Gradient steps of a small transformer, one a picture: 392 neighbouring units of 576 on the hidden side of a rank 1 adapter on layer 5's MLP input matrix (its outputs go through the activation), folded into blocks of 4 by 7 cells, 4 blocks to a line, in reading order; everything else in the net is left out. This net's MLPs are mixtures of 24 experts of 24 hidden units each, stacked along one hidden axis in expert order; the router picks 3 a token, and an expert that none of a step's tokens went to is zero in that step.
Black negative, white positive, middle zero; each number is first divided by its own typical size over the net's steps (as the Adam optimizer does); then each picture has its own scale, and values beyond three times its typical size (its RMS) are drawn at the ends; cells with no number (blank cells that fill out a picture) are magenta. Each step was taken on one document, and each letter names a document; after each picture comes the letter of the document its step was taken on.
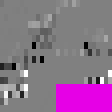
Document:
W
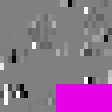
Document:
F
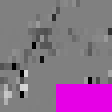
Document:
W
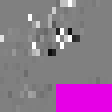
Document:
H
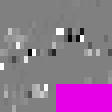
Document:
H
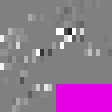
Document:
H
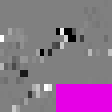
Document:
H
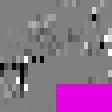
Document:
W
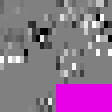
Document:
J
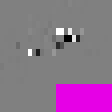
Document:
H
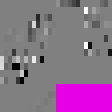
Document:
F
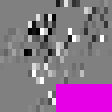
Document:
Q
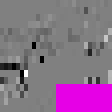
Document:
W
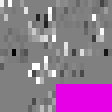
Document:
Q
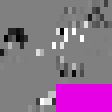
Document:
J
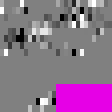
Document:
J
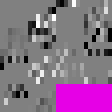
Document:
Q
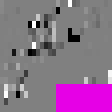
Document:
F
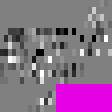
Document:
J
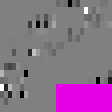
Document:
F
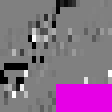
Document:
Q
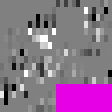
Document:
Q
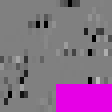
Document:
F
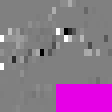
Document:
H
